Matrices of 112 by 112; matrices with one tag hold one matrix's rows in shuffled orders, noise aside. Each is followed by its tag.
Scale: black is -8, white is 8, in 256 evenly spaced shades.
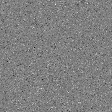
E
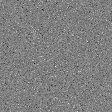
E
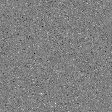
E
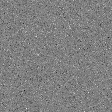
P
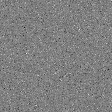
P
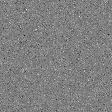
P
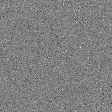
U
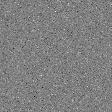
E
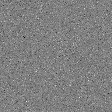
P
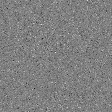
E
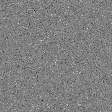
E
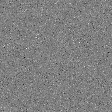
P
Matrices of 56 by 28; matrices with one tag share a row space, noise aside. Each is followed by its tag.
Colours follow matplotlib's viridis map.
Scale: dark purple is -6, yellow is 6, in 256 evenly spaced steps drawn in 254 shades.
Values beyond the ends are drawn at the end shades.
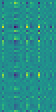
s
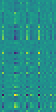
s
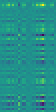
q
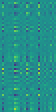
s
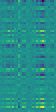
q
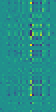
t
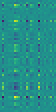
s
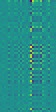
t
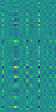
s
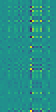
t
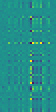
t
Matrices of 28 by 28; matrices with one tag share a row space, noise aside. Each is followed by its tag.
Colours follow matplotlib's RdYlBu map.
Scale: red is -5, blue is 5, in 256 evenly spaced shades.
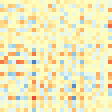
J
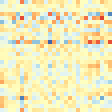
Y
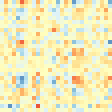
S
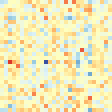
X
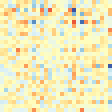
J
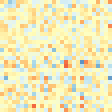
J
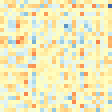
J
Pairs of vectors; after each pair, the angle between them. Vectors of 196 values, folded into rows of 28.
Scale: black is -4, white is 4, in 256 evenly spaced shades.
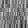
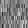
partly opposed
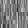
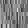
nearly opposite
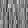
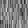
partly opposed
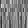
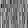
nearly opposite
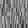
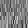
partly aligned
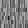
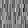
partly aligned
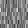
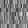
partly opposed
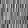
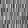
nearly parallel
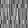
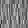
nearly parallel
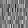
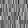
partly opposed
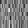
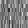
nearly opposite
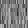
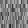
orthogonal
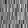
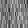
partly aligned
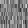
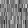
nearly parallel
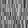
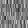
nearly opposite
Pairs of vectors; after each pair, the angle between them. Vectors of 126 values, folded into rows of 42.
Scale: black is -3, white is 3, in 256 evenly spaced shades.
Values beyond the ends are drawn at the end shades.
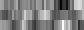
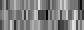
partly opposed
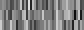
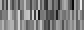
orthogonal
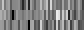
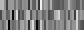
partly aligned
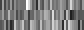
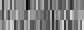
nearly opposite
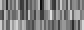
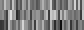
orthogonal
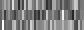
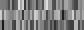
nearly opposite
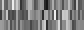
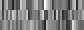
nearly opposite
